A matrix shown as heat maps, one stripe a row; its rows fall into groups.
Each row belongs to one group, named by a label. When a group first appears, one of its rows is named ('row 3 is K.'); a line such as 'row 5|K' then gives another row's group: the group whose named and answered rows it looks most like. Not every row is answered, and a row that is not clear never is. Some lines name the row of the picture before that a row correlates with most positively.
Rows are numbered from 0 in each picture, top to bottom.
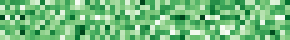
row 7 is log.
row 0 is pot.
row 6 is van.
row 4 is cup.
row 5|van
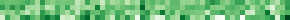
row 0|pot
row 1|pot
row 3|van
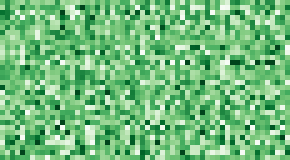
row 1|van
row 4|log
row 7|cup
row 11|cup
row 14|van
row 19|log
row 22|pot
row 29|van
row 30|van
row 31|pot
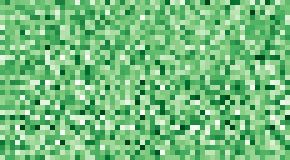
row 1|log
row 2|log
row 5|van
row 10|pot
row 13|log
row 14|log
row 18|pot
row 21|log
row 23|pot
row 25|van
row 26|log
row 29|pot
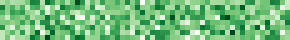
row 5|cup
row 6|van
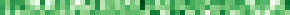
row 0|pot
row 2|log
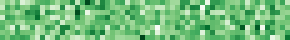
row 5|cup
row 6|cup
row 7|pot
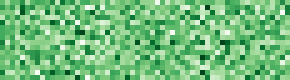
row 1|pot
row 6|van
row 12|van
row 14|cup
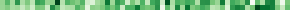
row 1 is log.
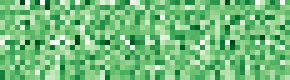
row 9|van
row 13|cup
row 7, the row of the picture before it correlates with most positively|1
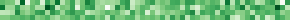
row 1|cup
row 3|log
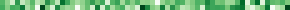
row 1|pot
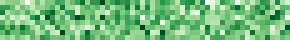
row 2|cup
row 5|pot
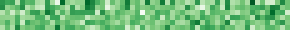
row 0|log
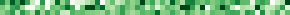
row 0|pot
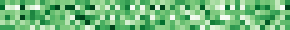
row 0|van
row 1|cup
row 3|van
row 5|pot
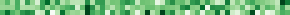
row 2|log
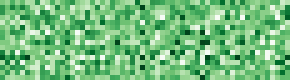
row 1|pot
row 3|van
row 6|pot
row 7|cup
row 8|cup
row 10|log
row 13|pot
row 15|cup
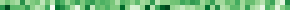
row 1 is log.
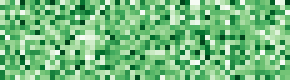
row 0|van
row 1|van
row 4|van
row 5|pot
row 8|cup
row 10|cup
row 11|pot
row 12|van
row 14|cup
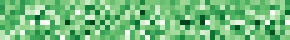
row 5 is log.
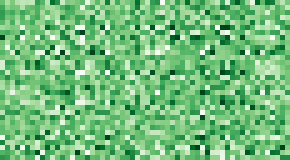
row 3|van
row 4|log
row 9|log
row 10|cup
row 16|log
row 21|log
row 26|cup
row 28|cup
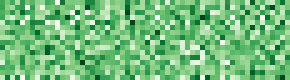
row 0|log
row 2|pot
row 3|cup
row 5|log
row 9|cup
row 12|van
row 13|log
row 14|log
